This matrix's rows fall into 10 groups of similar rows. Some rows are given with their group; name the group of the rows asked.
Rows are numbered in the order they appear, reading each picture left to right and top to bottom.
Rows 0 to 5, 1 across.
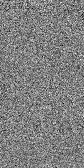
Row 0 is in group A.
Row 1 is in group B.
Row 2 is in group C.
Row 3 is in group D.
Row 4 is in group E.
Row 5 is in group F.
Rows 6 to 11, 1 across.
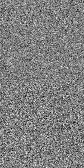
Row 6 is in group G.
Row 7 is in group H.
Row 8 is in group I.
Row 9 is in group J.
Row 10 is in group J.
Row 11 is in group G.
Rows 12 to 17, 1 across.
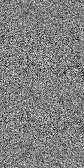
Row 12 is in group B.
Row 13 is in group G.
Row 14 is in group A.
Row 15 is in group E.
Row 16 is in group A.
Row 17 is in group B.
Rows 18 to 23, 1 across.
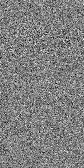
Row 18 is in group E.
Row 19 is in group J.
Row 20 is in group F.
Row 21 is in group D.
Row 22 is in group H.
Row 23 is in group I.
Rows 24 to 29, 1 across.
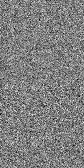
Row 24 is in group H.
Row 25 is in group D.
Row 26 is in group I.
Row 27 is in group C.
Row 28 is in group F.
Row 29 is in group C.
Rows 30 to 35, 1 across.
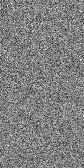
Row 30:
D
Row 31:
H
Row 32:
C
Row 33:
B
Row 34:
E
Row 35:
J
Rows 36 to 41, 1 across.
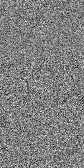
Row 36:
J
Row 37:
B
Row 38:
G
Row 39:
A
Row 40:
I
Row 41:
F
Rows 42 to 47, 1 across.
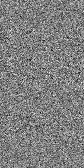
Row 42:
J
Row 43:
I
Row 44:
I
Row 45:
E
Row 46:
B
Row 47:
H
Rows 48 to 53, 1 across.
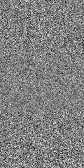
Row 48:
H
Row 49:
A
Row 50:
B
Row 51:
H
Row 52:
E
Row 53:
B
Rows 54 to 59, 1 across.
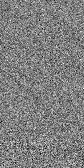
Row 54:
H
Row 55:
C
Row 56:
C
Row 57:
E
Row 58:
J
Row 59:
A
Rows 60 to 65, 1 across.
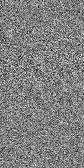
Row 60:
C
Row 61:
I
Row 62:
E
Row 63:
E
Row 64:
I
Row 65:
G
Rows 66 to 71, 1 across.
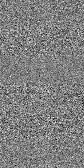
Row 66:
F
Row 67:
J
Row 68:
H
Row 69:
A
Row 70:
F
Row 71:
F
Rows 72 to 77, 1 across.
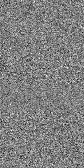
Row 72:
B
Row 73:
H
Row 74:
I
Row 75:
H
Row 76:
J
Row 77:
G
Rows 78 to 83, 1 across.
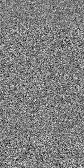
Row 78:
F
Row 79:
J
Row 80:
G
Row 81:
J
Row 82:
F
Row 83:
B
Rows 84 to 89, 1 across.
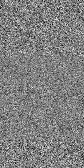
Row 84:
C
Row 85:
B
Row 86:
H
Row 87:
A
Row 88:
E
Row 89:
A
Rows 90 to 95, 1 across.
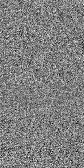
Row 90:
E
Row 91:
A
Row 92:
E
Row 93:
F
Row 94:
G
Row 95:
G
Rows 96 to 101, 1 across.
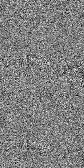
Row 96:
J
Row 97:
H
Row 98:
A
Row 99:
G
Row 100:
I
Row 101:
A
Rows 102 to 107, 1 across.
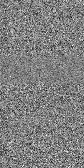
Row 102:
E
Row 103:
D
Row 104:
H
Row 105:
J
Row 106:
D
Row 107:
I
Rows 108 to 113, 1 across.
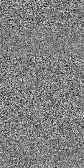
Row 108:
J
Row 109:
H
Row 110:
B
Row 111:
G
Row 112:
E
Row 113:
F
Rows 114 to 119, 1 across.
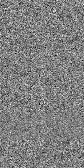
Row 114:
E
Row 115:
F
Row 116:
H
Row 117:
H
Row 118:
H
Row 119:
J
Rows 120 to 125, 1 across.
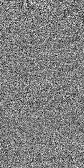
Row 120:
A
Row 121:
F
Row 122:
F
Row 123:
J
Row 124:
C
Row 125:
D
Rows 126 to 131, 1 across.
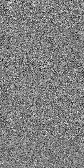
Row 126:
I
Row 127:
G
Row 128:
A
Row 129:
D
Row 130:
I
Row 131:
G
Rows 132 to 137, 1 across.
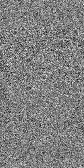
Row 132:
E
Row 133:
J
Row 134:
I
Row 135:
I
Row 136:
A
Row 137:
B
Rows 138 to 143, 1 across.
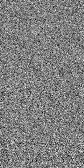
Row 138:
F
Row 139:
C
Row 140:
E
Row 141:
G
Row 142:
C
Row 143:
D
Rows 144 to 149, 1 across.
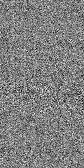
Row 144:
A
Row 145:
D
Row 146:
D
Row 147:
A
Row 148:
B
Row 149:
G
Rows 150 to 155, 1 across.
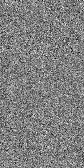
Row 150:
C
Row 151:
G
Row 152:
H
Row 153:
I
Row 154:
I
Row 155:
A
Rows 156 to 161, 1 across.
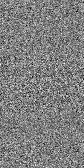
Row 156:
G
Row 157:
G
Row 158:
D
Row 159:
J
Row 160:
C
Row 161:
G
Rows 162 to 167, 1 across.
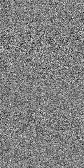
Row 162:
D
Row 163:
G
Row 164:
I
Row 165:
H
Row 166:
B
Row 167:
H
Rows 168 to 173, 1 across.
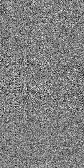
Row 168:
I
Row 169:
H
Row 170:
A
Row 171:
A
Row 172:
A
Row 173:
F
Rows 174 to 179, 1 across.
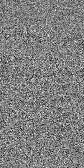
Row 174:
F
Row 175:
A
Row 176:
D
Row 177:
J
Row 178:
J
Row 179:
G
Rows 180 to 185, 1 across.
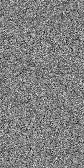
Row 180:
J
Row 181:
G
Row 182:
B
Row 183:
H
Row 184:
G
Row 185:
G
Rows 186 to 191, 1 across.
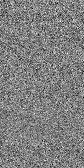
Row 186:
D
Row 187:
C
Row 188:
E
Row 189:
G
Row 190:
B
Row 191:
C
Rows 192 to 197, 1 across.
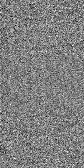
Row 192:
F
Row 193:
D
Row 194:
H
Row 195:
H
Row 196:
F
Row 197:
I
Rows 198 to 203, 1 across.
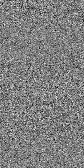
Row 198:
A
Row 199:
H
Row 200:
G
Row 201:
D
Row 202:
J
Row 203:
H
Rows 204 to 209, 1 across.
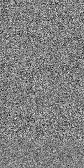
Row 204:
D
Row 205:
A
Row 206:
G
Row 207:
B
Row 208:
B
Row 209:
E
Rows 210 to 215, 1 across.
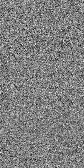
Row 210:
G
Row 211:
J
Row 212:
D
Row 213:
D
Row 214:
J
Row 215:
F
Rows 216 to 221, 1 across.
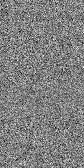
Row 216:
D
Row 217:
E
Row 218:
J
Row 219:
B
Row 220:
G
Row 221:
B
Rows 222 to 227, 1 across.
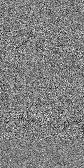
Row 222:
G
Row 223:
B
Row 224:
C
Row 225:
D
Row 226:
A
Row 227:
H
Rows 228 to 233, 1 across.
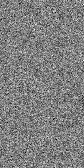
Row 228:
E
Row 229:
B
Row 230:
E
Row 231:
A
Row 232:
F
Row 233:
J
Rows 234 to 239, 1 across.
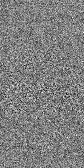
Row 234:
D
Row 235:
E
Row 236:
J
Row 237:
J
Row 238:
C
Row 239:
A
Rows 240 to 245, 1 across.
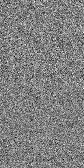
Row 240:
B
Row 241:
E
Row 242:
D
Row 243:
E
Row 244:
F
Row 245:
D
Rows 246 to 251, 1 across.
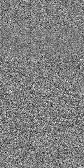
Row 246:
H
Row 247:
H
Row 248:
C
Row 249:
I
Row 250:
F
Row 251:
B
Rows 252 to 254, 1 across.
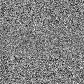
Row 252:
G
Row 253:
B
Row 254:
D
